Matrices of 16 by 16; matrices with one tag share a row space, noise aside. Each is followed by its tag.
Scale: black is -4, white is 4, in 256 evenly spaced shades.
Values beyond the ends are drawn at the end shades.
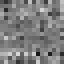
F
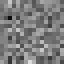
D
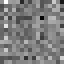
F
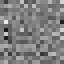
F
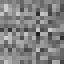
F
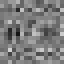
D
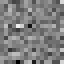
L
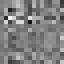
L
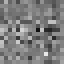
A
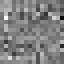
F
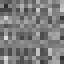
F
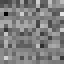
F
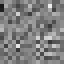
A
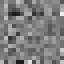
L
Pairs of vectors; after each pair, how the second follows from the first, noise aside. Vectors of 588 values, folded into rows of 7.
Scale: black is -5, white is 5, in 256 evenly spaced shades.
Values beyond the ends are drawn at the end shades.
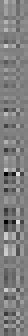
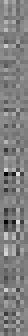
copied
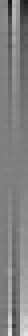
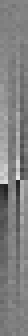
wrapped around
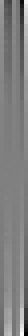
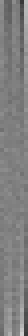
shrunk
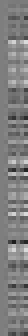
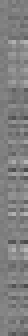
shrunk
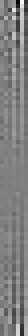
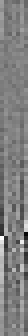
wrapped around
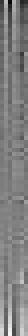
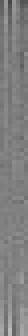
shrunk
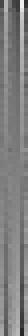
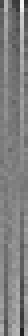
copied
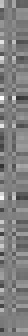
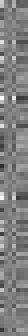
copied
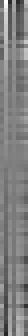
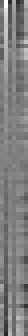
copied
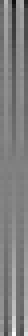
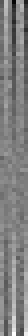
copied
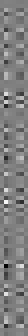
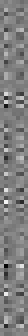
copied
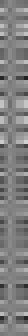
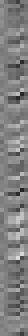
wrapped around
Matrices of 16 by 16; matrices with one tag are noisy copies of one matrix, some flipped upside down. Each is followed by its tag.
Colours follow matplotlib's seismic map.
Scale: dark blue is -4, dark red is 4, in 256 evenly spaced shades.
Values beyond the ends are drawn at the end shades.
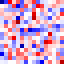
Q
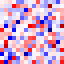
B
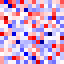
B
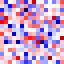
B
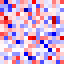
B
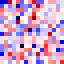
Q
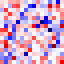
B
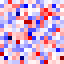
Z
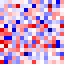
B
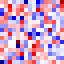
Q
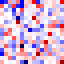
Q
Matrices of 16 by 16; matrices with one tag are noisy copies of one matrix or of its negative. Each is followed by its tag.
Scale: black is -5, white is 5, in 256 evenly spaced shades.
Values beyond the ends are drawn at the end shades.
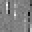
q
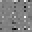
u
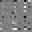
u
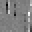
q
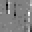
q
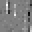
q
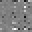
u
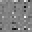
u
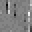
q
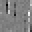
q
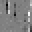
q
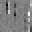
q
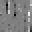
q
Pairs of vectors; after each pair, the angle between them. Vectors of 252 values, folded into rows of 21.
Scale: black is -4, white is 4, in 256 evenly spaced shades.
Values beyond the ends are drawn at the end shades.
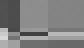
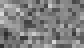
partly opposed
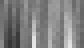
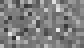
orthogonal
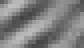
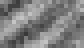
nearly opposite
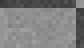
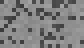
orthogonal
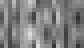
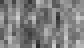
nearly opposite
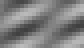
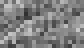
partly opposed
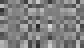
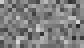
partly opposed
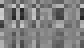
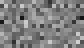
partly aligned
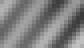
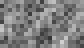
partly opposed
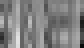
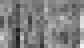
nearly opposite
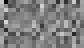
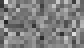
nearly opposite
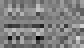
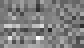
nearly opposite
